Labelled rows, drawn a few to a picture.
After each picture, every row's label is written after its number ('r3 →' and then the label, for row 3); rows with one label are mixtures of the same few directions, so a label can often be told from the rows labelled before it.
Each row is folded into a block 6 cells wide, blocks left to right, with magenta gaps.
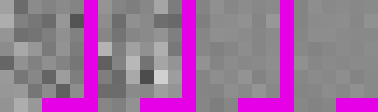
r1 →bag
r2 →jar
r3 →bag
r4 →bag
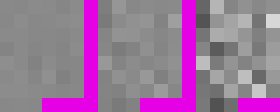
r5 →jar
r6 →bag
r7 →bag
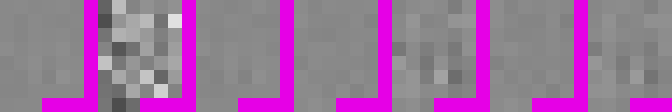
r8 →jar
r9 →bag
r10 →jar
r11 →bag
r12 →jar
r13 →bag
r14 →jar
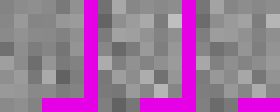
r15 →jar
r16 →bag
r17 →bag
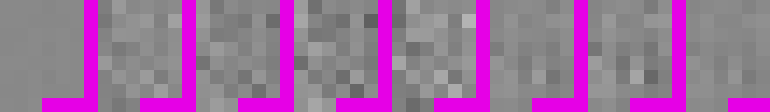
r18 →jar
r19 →bag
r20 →bag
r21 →bag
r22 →bag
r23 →jar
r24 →jar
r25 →jar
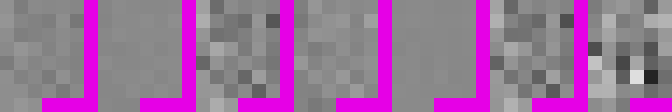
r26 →bag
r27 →bag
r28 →bag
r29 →bag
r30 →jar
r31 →bag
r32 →jar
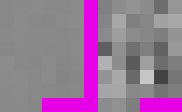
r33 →jar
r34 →jar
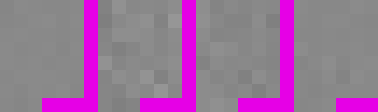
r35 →bag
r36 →bag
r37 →bag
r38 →jar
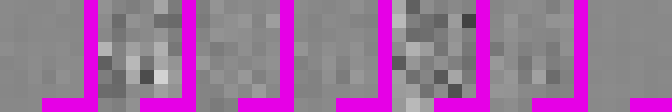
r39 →jar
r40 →jar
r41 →bag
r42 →jar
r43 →bag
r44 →jar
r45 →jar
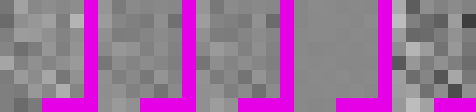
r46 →bag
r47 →bag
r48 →bag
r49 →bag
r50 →bag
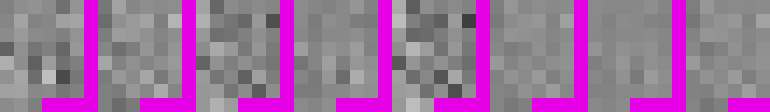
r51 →jar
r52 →bag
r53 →bag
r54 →jar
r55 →bag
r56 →bag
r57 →jar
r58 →bag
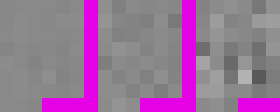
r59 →jar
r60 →bag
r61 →jar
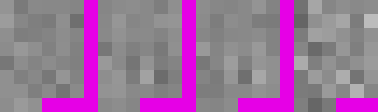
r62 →bag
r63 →jar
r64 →jar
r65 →bag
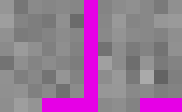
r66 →bag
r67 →jar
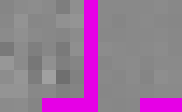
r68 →jar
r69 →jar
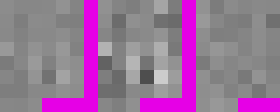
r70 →jar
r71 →jar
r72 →bag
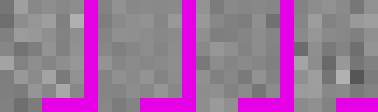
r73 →bag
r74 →bag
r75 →bag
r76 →jar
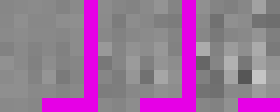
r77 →jar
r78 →jar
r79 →jar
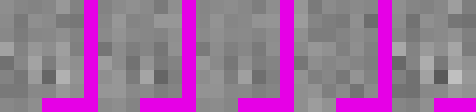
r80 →jar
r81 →jar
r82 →jar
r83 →bag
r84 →jar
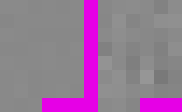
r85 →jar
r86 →jar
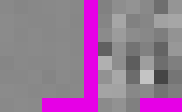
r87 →bag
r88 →jar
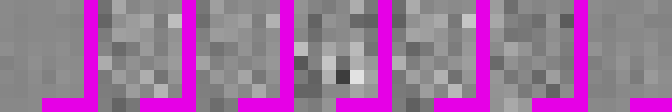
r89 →jar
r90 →bag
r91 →bag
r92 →jar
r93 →bag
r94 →bag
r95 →jar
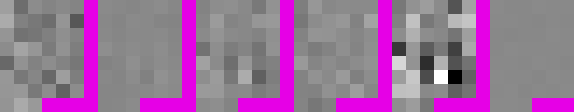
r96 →bag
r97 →jar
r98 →jar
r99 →bag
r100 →jar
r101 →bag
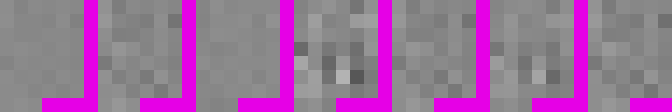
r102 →bag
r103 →bag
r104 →bag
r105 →jar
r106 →bag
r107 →jar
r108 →bag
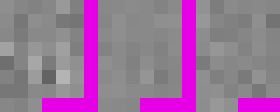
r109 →jar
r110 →jar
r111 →bag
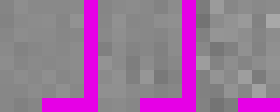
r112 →bag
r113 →jar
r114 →bag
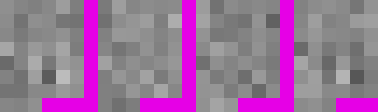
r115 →jar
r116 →bag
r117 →bag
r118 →jar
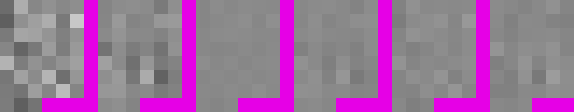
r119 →bag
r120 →jar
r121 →bag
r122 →jar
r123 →bag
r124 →jar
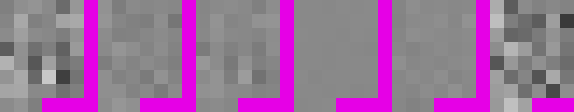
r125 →jar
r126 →bag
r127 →jar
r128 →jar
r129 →bag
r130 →bag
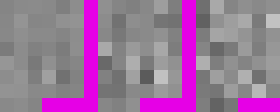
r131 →jar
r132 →jar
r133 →bag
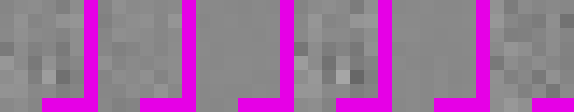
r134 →jar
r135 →bag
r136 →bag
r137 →jar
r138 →jar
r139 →bag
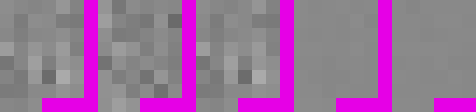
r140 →jar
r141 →bag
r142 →jar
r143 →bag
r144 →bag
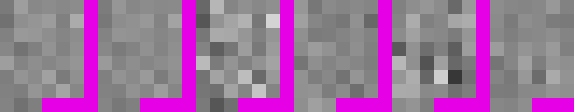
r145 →bag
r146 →bag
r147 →bag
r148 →bag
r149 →jar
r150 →jar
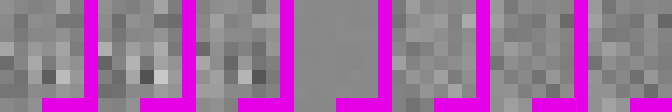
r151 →jar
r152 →jar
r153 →jar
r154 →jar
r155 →bag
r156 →bag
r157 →bag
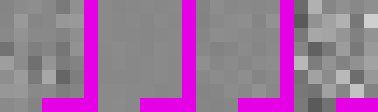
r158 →jar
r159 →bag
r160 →bag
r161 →bag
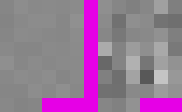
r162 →bag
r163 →jar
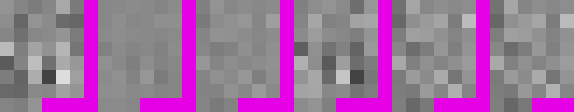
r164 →jar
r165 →jar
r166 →bag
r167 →jar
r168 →bag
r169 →bag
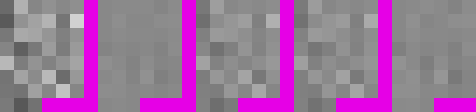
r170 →bag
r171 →jar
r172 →bag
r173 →bag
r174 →jar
